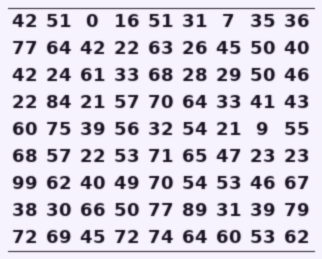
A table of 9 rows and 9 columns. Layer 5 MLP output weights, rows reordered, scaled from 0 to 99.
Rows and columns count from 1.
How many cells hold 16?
1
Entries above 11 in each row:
7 9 9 9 8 9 9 9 9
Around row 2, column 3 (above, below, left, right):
0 61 64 22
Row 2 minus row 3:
35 40 -19 -11 -5 -2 16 0 -6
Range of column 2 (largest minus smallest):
60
